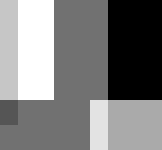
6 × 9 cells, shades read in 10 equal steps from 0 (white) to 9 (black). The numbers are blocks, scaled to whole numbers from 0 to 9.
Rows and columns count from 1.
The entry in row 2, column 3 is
0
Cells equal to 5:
21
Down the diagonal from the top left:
2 0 0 5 5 1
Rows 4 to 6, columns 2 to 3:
0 0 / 5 5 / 5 5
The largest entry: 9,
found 12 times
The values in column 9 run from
3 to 9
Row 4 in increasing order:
0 0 2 5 5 5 9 9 9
